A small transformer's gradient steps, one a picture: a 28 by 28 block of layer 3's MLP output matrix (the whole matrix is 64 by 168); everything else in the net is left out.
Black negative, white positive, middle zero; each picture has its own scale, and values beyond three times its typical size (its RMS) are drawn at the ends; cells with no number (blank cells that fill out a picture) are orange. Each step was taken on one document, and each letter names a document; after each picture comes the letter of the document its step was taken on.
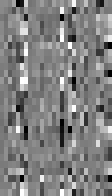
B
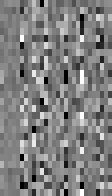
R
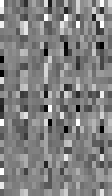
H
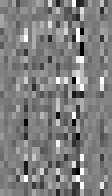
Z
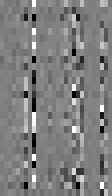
Z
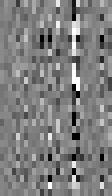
Z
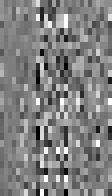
R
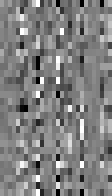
B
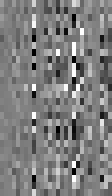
Z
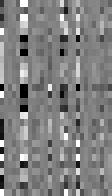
H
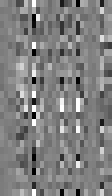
B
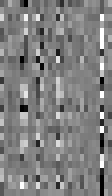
B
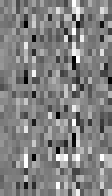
Z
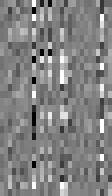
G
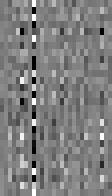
G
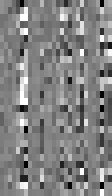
B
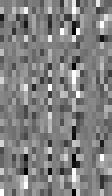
H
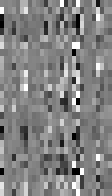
H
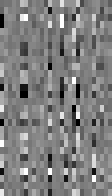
H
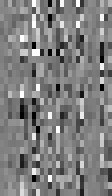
B
